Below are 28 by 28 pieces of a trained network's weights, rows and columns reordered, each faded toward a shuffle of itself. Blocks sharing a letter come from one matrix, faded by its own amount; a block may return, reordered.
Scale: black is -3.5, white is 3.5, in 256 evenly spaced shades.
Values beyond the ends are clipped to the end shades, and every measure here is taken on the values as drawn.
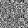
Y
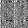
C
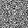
Y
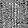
C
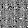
C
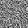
Y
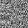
Y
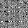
C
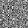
Y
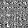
C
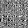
C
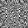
Y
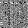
C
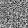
Y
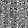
C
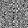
Y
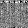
C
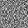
Y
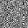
Y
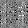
C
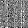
C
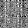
C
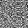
Y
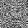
Y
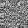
Y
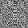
Y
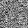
Y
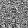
Y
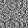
Y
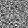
Y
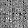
C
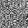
Y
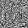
Y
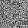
Y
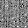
C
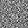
Y
